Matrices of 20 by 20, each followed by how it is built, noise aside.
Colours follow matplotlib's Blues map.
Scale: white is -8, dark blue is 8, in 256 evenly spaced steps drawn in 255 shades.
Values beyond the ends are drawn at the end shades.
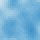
smooth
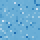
sparse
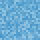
noise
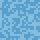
noise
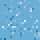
sparse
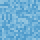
noise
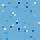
sparse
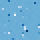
sparse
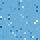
sparse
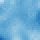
smooth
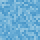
noise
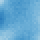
smooth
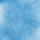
smooth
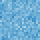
noise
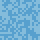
noise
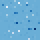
sparse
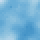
smooth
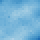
smooth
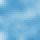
smooth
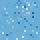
sparse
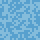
noise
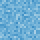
noise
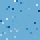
sparse
